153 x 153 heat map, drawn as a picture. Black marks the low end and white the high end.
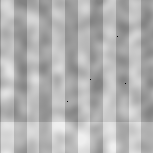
Lone odd cells: 4, each lower than its neighbours. Average level on the scale: 70%. Stripes: upright, repeating 6 times. Seam: horizontal, 80% of the way down, the bottom part higher. Histogram: bell-shaped.
